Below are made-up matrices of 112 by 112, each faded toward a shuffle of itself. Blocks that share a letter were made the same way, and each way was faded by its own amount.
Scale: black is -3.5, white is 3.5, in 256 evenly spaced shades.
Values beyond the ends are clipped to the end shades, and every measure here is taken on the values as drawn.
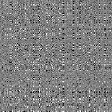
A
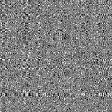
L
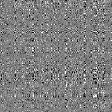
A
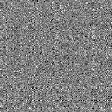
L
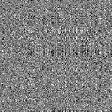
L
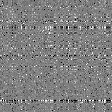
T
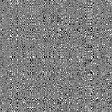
A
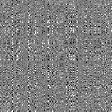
A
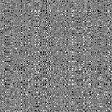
A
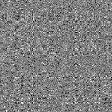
L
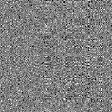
L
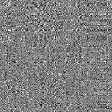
L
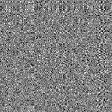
L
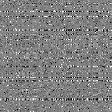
T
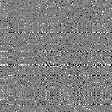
T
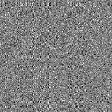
L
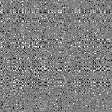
T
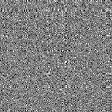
L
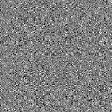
L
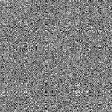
L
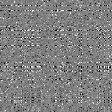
T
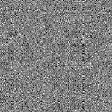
L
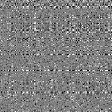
T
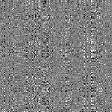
A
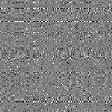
T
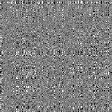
A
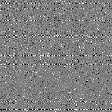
T
